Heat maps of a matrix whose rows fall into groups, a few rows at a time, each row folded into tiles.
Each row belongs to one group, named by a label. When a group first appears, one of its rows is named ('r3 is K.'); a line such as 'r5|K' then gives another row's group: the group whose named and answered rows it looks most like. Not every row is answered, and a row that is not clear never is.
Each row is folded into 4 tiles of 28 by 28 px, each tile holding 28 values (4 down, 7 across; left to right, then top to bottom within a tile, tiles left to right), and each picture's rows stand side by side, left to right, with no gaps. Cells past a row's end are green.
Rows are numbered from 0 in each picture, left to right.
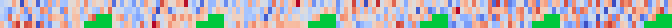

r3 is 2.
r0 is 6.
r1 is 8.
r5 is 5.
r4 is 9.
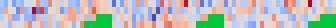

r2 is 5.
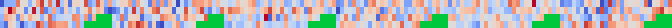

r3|2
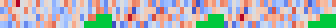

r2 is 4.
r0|5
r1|4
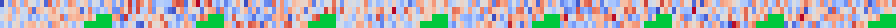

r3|9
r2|6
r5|4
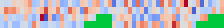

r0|9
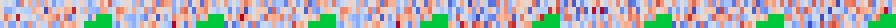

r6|4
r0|4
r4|6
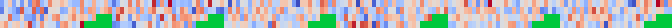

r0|8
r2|2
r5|2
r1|9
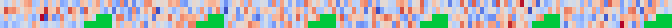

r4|6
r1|8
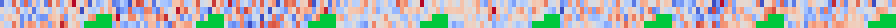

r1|4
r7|6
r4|9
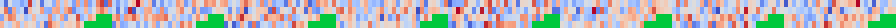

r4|2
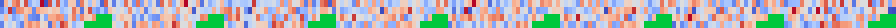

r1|6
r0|9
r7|2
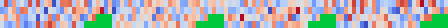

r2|4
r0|5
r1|2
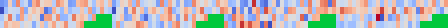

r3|9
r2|6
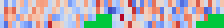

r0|2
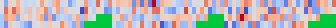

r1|8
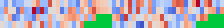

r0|8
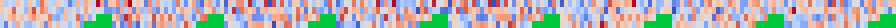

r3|9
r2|9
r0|2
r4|9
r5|8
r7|9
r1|5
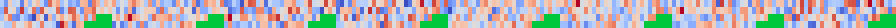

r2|4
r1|4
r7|5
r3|2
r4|2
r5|5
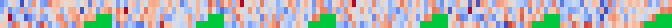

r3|5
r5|6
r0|8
